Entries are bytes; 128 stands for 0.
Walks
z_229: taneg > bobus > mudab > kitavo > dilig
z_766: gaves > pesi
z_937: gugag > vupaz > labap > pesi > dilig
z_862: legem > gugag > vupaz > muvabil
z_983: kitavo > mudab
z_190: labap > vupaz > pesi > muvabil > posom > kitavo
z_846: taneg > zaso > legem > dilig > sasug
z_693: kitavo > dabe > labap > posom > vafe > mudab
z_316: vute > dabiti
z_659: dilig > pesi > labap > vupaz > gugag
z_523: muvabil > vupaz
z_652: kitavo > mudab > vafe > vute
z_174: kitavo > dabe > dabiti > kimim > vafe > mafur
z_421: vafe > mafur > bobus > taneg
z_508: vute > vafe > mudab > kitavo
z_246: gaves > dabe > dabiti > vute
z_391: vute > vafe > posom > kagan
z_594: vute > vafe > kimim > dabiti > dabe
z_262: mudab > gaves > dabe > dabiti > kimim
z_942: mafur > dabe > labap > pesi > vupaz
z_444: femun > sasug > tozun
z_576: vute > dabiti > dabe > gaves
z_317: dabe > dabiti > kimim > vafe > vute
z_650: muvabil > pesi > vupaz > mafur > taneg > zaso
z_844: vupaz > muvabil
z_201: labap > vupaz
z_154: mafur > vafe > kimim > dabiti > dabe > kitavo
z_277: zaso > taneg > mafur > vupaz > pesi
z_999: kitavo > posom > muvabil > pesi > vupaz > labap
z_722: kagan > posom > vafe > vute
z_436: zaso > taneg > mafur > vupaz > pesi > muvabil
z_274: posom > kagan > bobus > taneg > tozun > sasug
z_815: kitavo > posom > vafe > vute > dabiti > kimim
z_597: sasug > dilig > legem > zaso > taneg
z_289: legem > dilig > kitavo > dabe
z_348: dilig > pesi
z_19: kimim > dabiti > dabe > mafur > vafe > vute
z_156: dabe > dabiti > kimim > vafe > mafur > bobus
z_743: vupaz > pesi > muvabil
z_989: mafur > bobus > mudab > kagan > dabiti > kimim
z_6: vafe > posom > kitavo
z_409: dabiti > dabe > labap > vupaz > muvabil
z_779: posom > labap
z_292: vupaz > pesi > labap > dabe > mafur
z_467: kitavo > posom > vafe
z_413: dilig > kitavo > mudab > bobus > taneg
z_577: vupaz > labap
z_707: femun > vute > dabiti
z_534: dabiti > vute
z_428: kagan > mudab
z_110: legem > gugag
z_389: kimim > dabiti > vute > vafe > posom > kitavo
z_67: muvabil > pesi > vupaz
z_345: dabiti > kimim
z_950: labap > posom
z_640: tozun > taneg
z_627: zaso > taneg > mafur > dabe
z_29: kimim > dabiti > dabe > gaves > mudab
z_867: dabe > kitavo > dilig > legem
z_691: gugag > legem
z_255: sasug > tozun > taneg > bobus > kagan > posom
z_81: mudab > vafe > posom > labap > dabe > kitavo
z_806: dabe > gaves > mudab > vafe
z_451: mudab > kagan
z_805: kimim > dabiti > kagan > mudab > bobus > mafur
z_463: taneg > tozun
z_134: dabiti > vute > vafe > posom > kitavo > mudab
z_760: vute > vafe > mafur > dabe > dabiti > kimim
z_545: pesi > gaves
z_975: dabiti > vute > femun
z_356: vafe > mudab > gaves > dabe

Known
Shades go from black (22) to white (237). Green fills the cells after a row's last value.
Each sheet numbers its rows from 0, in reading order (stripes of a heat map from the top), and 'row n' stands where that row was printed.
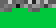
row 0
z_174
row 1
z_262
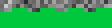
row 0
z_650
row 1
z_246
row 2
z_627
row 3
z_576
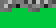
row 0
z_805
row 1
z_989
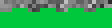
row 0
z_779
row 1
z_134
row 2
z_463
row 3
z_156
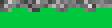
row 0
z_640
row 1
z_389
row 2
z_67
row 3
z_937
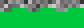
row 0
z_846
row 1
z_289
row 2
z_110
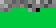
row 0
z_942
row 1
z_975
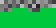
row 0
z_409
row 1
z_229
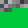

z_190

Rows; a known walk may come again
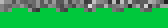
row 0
z_201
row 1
z_246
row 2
z_317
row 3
z_274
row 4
z_760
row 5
z_413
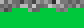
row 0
z_81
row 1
z_846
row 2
z_999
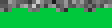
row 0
z_467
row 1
z_421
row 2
z_534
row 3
z_806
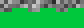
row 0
z_190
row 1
z_650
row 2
z_409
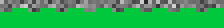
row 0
z_289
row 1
z_576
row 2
z_356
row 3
z_779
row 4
z_6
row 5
z_262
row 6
z_937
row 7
z_693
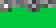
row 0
z_348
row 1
z_29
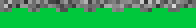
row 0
z_156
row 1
z_523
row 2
z_19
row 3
z_594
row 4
z_950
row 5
z_345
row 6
z_436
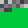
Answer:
z_154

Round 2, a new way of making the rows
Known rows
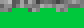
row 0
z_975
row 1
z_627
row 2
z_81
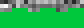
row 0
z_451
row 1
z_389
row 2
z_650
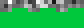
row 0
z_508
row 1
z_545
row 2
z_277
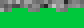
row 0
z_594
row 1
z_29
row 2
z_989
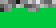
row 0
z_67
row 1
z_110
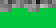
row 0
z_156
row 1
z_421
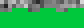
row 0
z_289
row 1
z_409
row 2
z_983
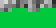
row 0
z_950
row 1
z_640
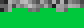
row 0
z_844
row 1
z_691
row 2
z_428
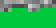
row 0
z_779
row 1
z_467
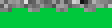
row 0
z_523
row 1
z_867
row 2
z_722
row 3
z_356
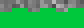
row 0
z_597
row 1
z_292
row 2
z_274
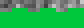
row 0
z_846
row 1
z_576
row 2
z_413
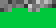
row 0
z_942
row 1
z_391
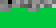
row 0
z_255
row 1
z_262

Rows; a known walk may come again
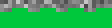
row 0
z_652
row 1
z_317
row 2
z_174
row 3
z_436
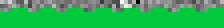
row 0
z_110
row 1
z_262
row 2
z_760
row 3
z_999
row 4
z_545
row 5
z_134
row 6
z_627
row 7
z_862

